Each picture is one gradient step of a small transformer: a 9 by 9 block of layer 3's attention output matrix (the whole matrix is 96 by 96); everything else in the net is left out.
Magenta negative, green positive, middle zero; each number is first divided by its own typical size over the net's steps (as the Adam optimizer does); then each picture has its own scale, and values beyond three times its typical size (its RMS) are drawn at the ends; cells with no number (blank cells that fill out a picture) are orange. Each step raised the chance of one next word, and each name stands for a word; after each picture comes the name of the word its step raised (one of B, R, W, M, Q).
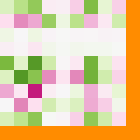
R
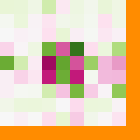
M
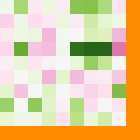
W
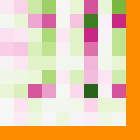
W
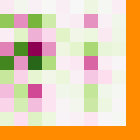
M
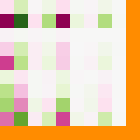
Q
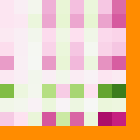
Q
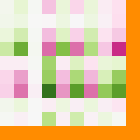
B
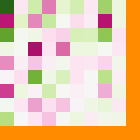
W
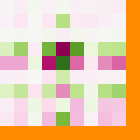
M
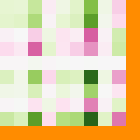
R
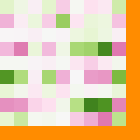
R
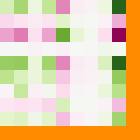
B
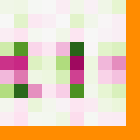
M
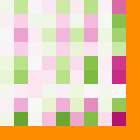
R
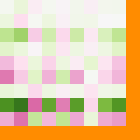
R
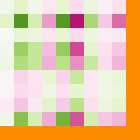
Q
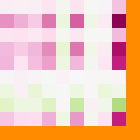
Q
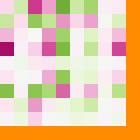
W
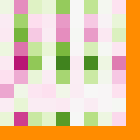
B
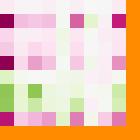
Q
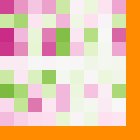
W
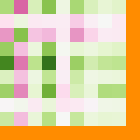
B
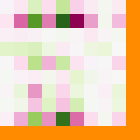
Q
